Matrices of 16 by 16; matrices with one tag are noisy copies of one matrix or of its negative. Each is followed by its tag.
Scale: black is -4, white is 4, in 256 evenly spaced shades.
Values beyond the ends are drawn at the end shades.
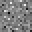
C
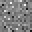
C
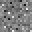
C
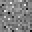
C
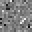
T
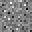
C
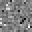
T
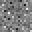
C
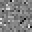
T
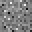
C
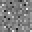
C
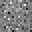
C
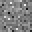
C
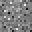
C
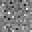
C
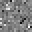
T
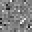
T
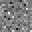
C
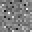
C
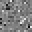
T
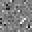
T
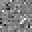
T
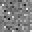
C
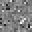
T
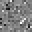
T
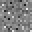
C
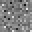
C
